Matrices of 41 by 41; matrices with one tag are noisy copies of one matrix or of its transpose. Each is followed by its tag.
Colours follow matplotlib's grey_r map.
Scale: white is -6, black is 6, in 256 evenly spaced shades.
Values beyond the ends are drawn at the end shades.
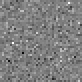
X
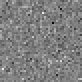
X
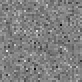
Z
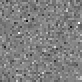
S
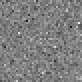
S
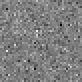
Z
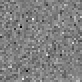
S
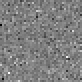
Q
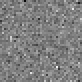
Q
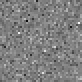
S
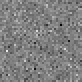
Z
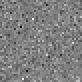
S
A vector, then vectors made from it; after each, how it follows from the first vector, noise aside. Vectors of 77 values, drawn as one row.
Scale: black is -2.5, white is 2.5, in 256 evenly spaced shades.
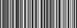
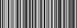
reversed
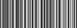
copied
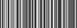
reversed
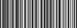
copied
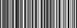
copied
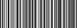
reversed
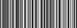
copied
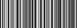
reversed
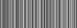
shrunk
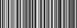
reversed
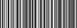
reversed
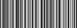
copied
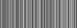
shrunk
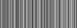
shrunk
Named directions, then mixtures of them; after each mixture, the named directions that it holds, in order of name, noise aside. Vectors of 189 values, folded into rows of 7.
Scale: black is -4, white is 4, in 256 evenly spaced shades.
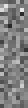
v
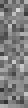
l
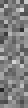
l, v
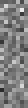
l, v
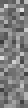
l, v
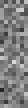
l, v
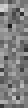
l, v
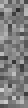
l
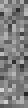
l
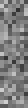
l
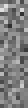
v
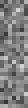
l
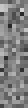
l, v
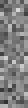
l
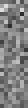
v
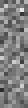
l, v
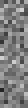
l, v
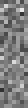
l, v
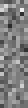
v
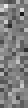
v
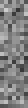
l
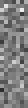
l, v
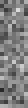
l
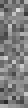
l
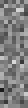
l, v
